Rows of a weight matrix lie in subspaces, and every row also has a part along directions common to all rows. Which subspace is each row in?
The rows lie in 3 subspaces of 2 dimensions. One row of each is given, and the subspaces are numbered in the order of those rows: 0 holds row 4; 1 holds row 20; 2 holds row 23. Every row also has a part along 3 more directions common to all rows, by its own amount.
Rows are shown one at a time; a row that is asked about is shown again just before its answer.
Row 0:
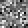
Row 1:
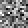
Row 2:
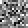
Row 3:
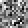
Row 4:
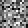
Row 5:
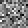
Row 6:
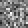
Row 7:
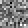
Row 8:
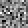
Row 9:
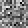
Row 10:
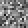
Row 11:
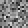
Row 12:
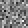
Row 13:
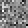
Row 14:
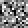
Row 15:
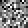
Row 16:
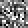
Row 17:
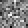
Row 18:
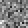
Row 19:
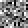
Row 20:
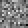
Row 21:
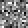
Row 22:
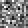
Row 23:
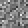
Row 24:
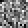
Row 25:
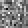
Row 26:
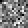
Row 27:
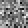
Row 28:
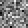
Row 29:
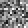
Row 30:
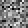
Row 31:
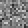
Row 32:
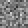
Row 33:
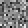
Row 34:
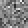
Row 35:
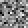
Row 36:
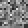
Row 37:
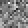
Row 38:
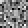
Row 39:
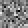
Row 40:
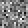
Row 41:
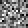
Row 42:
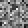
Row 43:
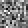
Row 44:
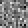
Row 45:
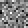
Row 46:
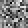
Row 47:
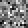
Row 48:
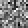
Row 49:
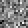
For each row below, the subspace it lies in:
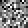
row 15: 2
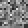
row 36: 2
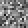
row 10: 0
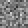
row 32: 2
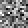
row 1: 1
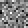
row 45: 1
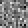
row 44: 0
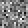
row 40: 0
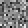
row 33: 0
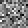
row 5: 1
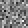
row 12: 0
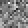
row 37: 2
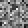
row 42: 2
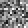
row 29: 2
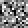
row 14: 1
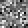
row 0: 2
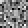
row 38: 0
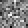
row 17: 0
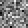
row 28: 0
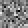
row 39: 1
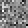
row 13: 1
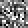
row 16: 2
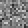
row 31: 1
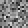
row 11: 0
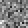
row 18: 2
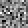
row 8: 2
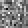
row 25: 1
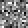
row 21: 2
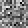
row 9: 1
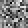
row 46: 0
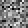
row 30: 0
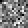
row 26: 1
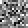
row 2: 1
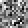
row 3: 1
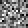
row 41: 1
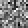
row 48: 2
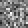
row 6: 2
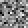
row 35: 1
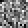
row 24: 0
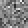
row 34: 2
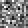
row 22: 1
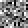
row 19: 2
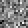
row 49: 2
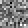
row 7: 0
